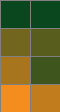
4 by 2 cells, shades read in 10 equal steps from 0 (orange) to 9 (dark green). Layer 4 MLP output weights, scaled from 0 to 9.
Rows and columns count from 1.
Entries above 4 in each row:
2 2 1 0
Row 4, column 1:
0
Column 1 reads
9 5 3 0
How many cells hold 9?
2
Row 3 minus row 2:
-2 1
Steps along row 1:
same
